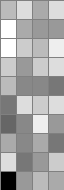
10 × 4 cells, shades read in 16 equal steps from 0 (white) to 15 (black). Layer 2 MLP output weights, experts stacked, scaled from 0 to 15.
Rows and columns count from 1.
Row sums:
13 17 8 14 26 15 23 25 19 30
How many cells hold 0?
2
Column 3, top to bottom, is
5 6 4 3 7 3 1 5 6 4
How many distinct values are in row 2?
3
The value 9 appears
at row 7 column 1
